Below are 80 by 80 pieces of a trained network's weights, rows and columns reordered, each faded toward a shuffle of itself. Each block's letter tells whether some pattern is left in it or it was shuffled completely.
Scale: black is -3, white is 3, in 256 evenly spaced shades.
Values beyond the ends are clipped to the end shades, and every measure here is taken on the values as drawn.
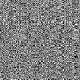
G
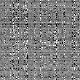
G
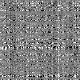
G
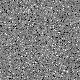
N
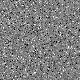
N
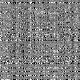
G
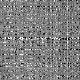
G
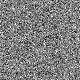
N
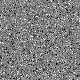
N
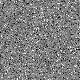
N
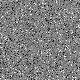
N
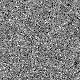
N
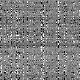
G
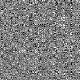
G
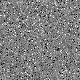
N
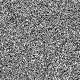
N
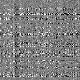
G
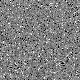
N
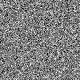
N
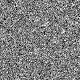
N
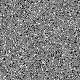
N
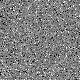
N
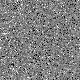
N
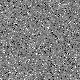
N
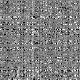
G
